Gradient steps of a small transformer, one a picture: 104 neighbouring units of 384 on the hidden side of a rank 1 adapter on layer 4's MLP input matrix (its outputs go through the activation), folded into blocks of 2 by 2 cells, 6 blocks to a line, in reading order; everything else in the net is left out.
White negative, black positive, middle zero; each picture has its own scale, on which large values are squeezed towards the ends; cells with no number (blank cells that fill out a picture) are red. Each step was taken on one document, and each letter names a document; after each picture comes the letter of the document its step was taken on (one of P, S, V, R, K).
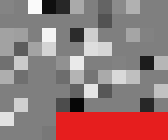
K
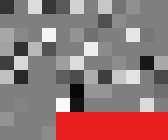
K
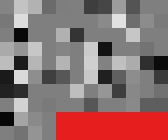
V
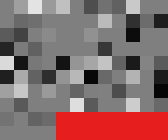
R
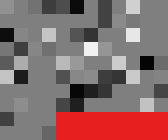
K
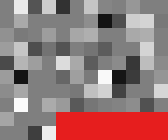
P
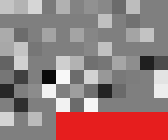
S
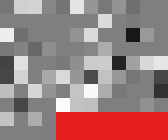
S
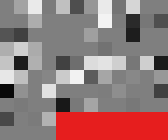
R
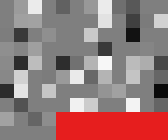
R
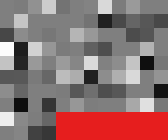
P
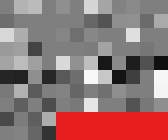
V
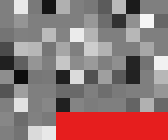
P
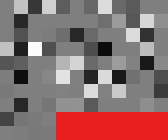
P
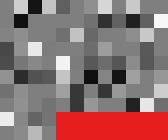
V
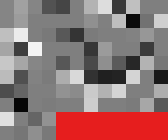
V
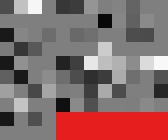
S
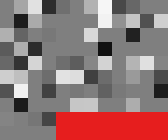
R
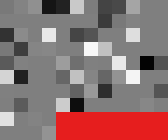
K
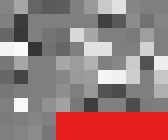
P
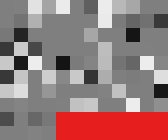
R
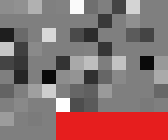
S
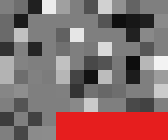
V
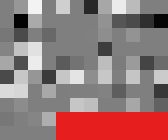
R
